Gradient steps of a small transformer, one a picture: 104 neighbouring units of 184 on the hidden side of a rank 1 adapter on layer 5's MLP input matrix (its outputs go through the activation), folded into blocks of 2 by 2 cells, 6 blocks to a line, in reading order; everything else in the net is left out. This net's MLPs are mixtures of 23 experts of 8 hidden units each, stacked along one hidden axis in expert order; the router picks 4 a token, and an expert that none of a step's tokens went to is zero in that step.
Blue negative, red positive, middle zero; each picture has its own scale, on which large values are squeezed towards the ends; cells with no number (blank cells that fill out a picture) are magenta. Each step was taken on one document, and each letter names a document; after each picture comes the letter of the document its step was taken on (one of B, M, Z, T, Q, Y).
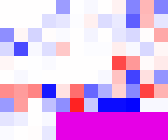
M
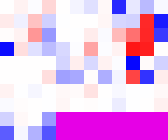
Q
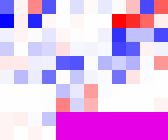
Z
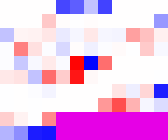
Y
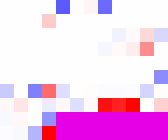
Y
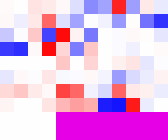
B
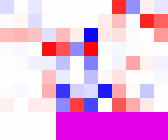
B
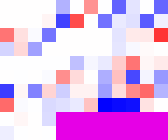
M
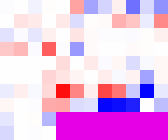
B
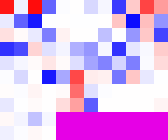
Z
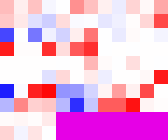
B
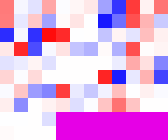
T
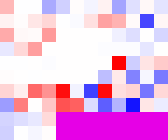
M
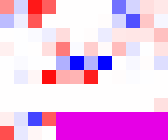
Z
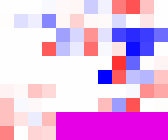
Q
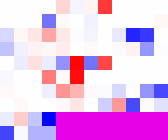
Y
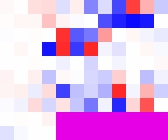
T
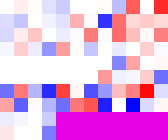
M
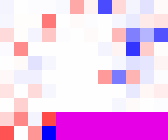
Y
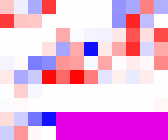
Z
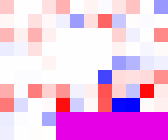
M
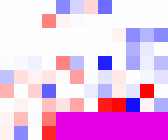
Y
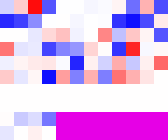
Z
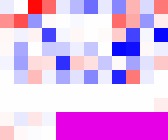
Z
